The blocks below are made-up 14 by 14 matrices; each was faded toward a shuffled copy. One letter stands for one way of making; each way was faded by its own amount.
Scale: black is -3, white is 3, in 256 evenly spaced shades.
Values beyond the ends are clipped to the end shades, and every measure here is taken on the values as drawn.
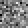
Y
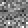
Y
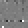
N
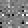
N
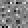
N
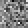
Y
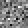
Y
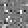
N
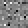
N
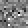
Y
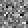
Y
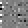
N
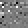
N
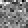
Y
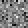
Y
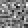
Y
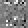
N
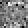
Y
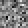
Y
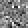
Y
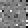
N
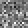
Y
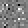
N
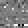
N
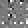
N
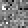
Y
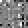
N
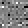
N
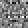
Y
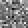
Y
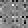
N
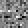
Y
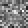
Y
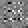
N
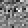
Y
